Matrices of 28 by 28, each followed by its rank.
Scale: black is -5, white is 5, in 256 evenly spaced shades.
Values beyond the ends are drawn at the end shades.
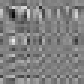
two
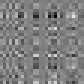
two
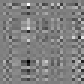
two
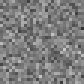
full rank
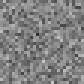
full rank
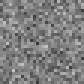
full rank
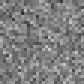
full rank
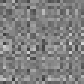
three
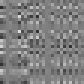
two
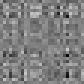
three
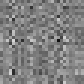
three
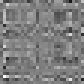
three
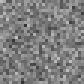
full rank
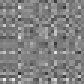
three
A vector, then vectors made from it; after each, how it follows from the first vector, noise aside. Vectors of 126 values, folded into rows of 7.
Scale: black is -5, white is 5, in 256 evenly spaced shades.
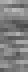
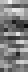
scaled up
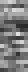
scaled up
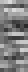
scaled up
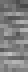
wrapped around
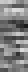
scaled up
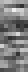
scaled up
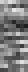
scaled up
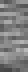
wrapped around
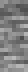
wrapped around
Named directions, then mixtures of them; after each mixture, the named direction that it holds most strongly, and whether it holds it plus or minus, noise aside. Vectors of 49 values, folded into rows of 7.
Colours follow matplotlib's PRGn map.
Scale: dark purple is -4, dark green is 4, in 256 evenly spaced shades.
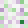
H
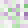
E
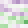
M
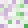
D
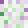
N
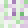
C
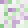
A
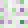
H, plus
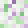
C, plus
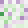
N, plus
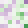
D, plus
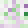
E, minus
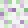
H, minus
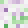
M, plus
